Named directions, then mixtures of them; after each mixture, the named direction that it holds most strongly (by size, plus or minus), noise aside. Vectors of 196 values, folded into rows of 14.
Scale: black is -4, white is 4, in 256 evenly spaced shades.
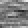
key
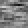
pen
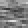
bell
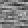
key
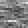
bell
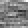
key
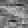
bell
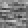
bell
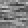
pen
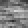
bell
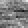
key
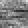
key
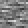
bell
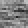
pen
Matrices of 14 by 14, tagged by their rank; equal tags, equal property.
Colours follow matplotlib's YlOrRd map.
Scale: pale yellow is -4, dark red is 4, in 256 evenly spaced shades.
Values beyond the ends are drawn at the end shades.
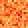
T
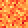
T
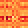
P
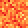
T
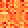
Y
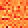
Y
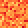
T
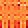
P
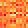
P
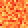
T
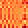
P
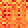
Y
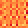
P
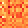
Y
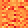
Y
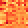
Y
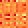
P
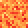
T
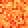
T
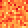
T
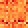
Y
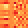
P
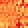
Y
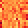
Y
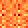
P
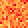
T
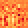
Y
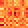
P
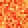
T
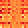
P
